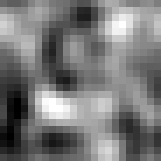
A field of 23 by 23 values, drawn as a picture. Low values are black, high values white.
There are no lone odd cells. The middle right is the calmest part. The bottom left is the ninth with the lowest average. Neither half mirrors the other. No single row or column stands out from its neighbours. The texture is blotchy.
